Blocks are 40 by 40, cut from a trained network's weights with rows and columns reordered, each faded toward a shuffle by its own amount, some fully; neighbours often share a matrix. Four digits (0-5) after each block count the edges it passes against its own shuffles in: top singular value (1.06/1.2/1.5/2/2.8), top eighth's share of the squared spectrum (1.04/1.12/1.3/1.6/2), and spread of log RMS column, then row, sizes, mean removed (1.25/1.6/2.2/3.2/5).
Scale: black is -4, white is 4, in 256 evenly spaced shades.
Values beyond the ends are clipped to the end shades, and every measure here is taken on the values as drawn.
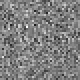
2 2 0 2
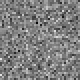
0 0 0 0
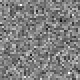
0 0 0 0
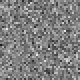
0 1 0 0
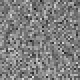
1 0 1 0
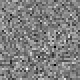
0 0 0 0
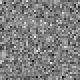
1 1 0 0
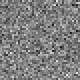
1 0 0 0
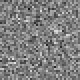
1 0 0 0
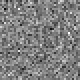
0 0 0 0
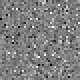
2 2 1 1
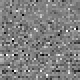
3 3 0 2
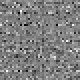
2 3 0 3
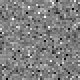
0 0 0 0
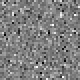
1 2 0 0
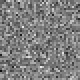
0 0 0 0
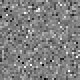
0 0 0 0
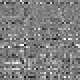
3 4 0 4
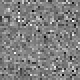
2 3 0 2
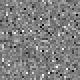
1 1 0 0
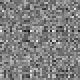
4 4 1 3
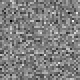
3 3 1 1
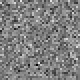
1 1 0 0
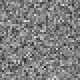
1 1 0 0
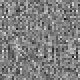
3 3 1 2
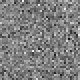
3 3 1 1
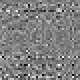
3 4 1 3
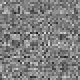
4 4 1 2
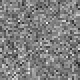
2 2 0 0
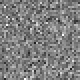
0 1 0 0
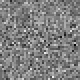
2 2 0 1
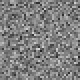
3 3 1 1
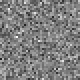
0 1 0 1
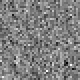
2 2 0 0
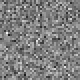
1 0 0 0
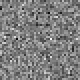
2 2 0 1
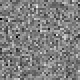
2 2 0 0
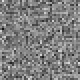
2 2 0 2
